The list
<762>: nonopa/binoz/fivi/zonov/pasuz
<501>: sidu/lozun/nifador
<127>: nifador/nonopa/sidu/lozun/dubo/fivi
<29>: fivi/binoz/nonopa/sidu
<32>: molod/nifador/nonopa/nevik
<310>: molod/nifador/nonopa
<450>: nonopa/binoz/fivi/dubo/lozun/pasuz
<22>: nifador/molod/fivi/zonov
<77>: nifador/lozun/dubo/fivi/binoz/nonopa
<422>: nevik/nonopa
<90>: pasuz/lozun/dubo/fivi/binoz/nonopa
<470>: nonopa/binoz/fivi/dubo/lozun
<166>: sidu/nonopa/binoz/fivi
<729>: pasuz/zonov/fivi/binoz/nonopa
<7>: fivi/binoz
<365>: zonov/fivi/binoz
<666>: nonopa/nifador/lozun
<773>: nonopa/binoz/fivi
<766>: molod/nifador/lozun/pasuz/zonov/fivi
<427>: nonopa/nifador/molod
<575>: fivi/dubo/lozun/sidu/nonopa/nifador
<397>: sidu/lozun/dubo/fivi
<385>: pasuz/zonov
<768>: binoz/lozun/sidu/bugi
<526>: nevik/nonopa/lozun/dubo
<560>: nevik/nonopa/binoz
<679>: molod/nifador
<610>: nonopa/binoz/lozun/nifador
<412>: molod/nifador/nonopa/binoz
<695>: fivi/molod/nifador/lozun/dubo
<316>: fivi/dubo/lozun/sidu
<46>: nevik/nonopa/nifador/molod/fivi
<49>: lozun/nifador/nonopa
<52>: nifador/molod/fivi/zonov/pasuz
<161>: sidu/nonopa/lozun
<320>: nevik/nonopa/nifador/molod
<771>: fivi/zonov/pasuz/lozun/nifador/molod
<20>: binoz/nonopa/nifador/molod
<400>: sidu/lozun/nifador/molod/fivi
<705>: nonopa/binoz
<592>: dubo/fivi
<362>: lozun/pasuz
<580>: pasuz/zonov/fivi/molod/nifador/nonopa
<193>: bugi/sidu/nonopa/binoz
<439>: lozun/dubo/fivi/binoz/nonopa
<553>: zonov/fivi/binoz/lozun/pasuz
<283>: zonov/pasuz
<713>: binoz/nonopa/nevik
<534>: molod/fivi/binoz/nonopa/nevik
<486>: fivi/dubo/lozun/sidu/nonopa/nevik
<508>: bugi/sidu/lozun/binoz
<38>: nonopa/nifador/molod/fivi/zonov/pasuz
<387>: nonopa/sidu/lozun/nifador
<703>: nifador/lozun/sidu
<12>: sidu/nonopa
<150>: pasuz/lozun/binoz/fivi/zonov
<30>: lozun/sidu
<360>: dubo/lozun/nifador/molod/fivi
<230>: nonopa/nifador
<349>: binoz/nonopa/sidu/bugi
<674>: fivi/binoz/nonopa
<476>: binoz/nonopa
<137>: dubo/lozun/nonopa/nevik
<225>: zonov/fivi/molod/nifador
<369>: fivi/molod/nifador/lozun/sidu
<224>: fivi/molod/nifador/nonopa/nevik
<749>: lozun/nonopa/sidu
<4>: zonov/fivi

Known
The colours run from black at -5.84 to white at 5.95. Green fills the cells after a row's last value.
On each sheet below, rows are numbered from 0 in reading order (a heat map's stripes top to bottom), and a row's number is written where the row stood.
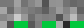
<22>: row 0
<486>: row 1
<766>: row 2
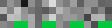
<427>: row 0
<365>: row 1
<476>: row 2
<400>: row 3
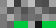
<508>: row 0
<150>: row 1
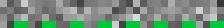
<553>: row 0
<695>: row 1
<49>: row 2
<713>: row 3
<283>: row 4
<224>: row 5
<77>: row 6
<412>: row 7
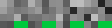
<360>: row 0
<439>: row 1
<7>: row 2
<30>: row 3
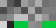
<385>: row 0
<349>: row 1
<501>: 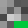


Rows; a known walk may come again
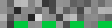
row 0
<7>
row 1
<161>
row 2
<400>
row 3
<560>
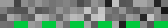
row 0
<397>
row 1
<166>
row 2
<38>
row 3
<310>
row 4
<150>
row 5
<30>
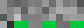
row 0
<766>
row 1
<773>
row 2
<610>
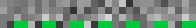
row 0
<695>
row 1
<52>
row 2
<592>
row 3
<283>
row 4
<508>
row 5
<127>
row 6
<22>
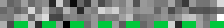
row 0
<729>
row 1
<679>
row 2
<362>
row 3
<422>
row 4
<20>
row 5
<470>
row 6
<385>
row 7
<4>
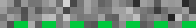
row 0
<768>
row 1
<225>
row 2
<193>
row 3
<360>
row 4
<666>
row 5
<316>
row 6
<749>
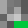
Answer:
<703>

